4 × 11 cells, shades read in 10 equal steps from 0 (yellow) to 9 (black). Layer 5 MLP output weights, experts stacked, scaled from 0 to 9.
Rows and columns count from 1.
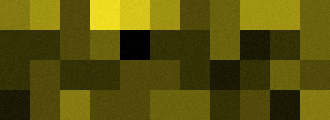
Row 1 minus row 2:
-3 -4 0 -5 -8 -4 -1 0 -5 -4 0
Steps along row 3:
down up same down same up up down down up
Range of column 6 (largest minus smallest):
4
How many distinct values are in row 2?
5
